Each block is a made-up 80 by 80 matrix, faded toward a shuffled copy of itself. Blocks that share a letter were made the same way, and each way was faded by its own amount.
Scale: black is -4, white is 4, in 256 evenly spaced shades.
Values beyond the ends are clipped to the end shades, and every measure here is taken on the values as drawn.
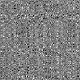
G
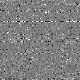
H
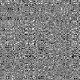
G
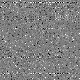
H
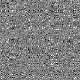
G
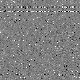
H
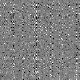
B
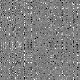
B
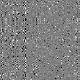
B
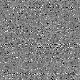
H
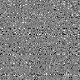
H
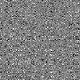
G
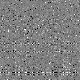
H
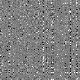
B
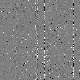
B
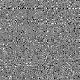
H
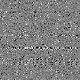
H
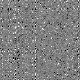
B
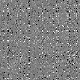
B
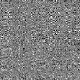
G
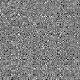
G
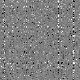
B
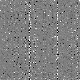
B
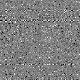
H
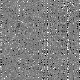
B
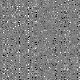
B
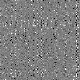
B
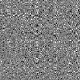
G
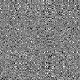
G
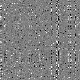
B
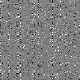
B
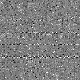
H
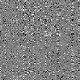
B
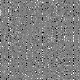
B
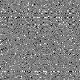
H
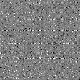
H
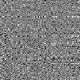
G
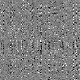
B
